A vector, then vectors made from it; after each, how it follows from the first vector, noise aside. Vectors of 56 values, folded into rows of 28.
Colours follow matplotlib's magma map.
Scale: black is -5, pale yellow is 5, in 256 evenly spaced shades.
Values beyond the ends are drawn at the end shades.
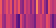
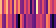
scaled up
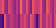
wrapped around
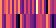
scaled up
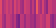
shrunk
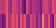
wrapped around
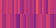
shrunk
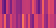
wrapped around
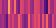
wrapped around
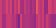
shrunk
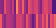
wrapped around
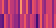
wrapped around
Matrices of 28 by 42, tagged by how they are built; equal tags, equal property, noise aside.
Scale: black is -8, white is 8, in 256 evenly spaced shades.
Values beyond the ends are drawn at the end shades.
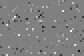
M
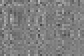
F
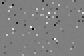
M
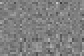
F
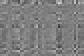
F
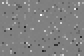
M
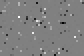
M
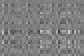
F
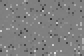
M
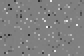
M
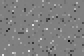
M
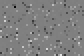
M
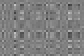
F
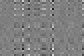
F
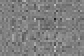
F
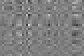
F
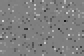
M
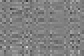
F
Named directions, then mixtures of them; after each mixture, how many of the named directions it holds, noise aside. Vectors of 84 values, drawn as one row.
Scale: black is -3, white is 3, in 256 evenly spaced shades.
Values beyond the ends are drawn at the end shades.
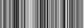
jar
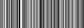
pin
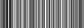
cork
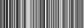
three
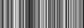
one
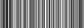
one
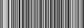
three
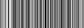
one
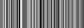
one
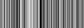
two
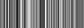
three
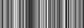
one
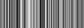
three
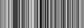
three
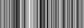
two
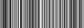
two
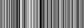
two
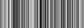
three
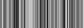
one
